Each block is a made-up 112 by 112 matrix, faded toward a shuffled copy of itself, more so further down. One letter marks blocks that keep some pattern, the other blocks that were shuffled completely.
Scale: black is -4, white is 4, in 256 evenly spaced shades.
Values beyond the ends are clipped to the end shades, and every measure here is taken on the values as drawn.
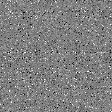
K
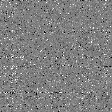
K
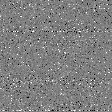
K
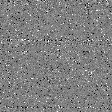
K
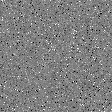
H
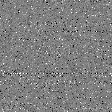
K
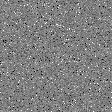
H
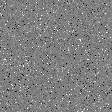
H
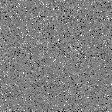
K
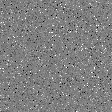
H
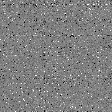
K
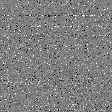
K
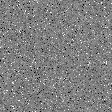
H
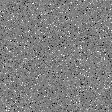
H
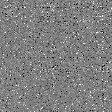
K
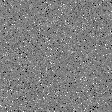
H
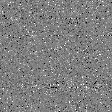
K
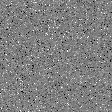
H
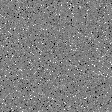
H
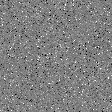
H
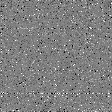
K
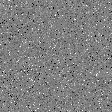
H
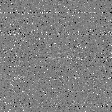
K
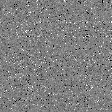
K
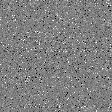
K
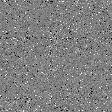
K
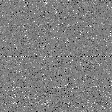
K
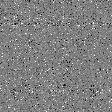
K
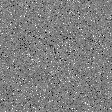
H
